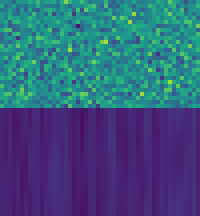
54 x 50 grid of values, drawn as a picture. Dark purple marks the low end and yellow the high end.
The table splits into 2 rows of 1 panel. Panel 1,1: middling, fine-grained, strong in contrast. Panel 2,1: very low, streaked downward, faint in contrast.
